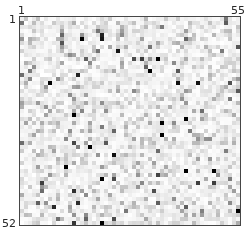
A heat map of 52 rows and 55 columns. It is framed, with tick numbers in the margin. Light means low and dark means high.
No overall slope runs across the table. There is no seam. Fine speckle covers the field. The halves do not mirror each other. Overall the values sit about 10% of the way up the scale. Most values sit low, with a long tail of high ones. No row or column stands out.
